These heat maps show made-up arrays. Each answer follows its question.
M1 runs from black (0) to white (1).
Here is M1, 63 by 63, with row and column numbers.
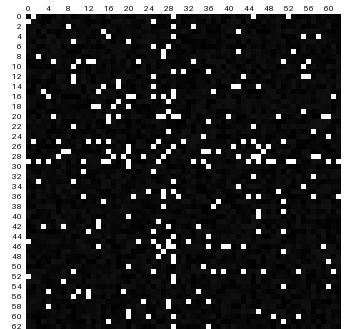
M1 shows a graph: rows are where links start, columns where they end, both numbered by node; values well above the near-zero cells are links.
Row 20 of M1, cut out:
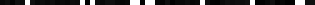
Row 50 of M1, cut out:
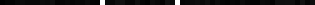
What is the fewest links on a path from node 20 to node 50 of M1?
1
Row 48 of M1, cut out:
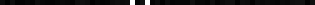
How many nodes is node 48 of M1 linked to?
2
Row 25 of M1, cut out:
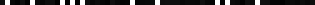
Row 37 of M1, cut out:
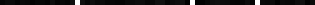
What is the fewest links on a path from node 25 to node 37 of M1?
2
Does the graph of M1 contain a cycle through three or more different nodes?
yes
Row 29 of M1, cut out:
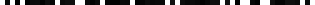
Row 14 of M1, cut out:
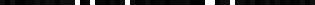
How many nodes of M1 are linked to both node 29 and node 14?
2
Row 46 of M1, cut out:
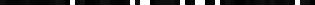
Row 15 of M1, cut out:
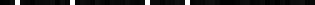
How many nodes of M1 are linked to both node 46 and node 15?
2
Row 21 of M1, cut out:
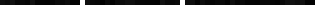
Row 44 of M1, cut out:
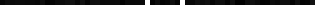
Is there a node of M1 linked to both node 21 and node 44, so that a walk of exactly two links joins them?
yes
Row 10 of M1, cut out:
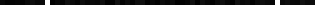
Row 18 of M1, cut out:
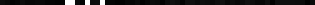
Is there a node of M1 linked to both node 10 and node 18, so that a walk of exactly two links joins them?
no
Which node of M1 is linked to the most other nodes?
node 29
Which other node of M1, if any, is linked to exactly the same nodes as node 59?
node 40
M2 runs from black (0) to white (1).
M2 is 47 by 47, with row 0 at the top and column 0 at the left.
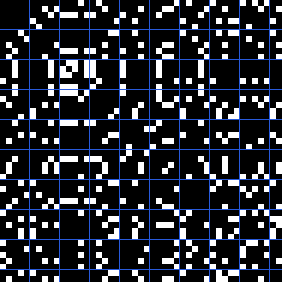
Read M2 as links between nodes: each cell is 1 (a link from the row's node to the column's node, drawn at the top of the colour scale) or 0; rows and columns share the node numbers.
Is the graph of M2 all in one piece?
yes
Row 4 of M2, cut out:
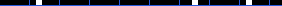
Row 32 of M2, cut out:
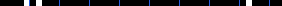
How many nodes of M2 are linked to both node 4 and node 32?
2
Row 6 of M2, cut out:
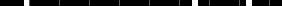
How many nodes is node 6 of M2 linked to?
3
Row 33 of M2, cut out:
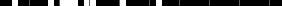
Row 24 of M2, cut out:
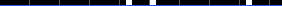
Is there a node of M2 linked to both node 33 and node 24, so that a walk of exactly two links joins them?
no
